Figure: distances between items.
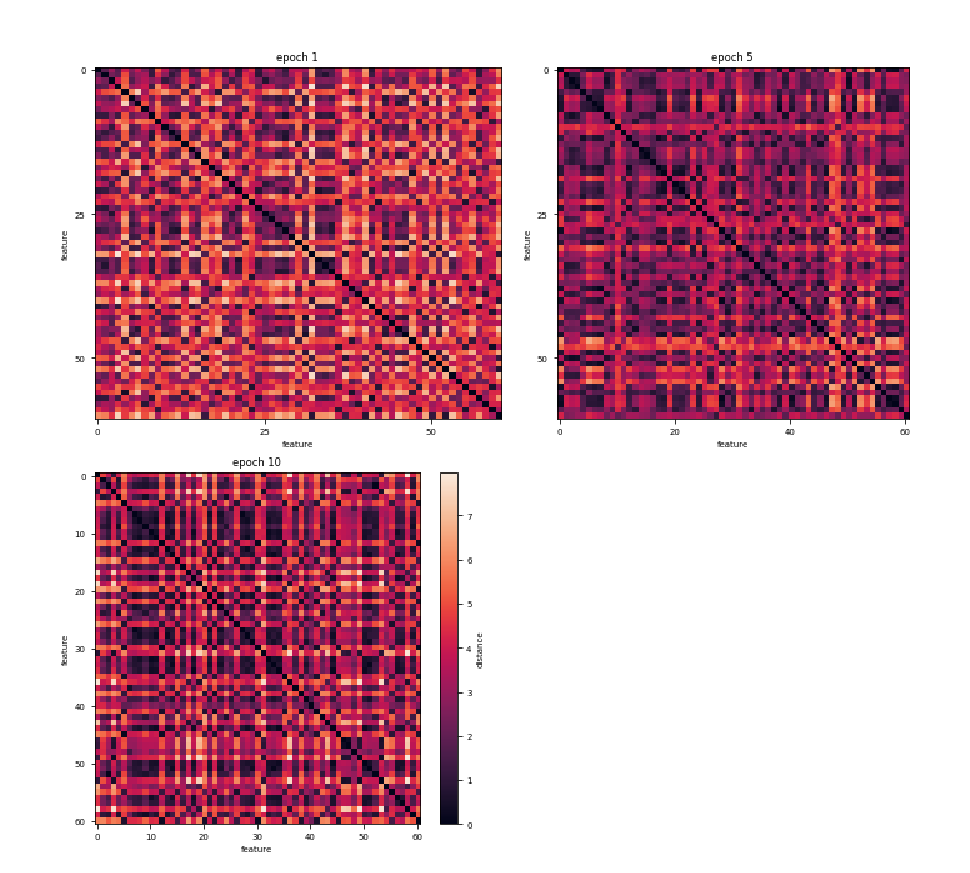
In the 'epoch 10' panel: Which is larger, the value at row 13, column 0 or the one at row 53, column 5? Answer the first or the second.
the second
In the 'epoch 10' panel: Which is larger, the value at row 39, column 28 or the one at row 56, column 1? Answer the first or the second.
the second
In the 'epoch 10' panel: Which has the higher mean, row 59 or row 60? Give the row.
60
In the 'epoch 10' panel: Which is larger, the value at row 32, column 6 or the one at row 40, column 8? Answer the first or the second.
the second
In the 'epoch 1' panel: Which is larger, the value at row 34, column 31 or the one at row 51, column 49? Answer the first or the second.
the first
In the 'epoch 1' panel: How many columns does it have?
61
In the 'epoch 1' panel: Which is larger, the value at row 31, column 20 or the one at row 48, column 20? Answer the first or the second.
the second
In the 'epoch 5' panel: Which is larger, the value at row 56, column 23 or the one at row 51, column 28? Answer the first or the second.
the first
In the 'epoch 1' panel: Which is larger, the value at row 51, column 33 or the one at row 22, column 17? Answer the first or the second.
the first
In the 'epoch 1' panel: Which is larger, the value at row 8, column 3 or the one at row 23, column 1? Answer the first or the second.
the second
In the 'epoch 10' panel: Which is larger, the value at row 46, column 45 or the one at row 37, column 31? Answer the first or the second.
the first
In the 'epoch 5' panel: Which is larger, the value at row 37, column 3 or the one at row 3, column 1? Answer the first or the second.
the first
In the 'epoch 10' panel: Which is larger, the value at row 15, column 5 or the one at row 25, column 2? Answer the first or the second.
the second
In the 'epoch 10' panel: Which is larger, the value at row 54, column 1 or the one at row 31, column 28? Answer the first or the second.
the second
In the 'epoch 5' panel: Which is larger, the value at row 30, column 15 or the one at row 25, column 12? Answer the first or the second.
the second
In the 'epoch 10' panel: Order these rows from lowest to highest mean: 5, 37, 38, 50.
50, 37, 5, 38
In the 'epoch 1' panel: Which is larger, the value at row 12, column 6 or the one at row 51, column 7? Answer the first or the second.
the second
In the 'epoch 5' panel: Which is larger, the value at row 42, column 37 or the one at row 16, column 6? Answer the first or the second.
the second
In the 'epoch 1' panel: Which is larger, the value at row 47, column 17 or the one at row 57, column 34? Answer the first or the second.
the first
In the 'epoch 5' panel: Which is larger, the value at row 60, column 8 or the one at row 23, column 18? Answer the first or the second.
the second
